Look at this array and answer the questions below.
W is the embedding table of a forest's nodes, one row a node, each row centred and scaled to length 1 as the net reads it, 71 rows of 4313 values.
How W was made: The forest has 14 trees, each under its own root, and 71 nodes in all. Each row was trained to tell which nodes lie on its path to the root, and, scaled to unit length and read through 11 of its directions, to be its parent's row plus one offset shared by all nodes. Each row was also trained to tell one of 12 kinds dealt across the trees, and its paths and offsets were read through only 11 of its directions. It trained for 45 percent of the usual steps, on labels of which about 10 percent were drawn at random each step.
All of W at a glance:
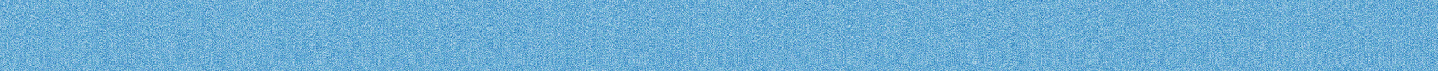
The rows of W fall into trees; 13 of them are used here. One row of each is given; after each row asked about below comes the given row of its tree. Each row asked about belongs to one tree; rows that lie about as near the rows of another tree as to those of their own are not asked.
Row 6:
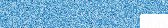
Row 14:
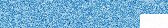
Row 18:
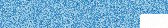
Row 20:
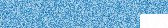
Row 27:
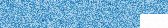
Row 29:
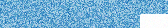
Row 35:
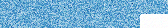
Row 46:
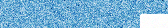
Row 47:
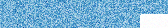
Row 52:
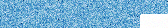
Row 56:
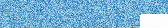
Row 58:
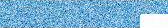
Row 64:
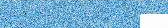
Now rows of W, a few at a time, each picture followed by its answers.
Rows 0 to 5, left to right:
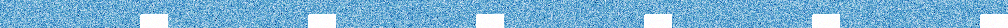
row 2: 46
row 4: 56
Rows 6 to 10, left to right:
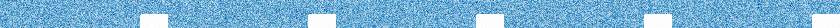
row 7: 64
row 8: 52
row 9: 29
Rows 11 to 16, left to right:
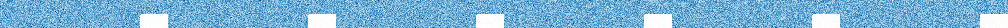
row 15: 47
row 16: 29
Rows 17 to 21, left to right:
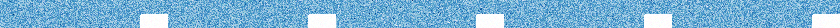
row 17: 64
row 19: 20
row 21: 14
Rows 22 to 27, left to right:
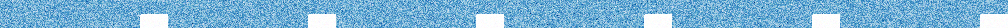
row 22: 64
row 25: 35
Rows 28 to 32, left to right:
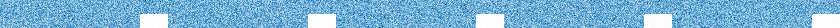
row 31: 20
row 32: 6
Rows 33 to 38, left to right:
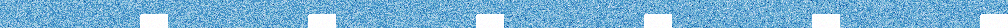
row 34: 35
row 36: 27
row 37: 29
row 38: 64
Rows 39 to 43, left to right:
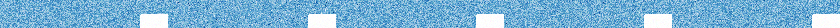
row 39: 46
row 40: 58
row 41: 58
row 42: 47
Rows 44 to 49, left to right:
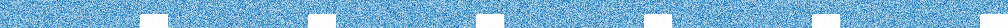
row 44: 6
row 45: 14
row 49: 20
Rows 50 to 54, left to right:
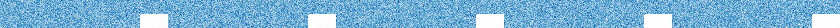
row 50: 47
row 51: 20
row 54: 52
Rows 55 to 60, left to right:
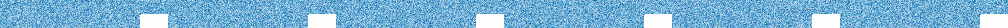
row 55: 14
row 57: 52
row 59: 56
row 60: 14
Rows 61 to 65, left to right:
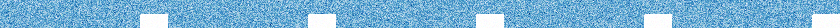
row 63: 52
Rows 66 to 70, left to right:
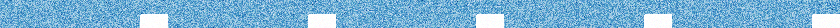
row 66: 64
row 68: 35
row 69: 20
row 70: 29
